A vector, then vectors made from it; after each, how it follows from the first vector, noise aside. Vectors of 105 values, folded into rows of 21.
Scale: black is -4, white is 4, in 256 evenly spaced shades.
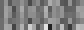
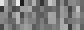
wrapped around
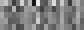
reversed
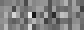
wrapped around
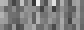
reversed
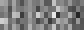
wrapped around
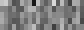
reversed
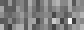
wrapped around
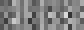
wrapped around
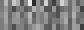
wrapped around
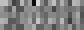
reversed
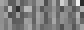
wrapped around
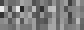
wrapped around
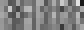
wrapped around
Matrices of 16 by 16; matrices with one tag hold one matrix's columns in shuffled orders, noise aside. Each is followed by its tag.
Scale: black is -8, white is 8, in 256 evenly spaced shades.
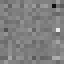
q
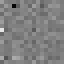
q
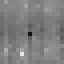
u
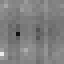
u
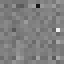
q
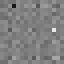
q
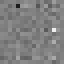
q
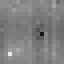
u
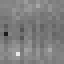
u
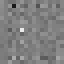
q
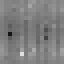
u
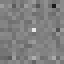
q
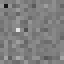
q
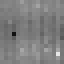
u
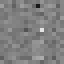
q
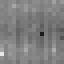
u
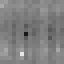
u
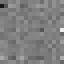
q
